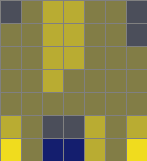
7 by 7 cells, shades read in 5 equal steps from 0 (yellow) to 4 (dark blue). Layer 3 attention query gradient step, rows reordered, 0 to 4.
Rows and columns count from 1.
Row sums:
14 13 12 13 14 13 13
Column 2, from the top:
2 2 2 2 2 2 2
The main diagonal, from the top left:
3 2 1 2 2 2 0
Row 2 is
2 2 1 1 2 2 3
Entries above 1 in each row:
5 5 5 6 7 4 4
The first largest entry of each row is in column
1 7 1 1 1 3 3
